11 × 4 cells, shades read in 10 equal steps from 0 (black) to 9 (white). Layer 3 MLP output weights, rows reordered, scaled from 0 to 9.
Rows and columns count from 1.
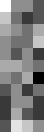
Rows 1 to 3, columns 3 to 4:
5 3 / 2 3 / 4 6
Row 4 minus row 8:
2 -1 2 3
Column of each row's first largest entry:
1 1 1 4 1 1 3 2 2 2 2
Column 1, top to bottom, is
9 7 6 5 5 6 5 3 2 2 3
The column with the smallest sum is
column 4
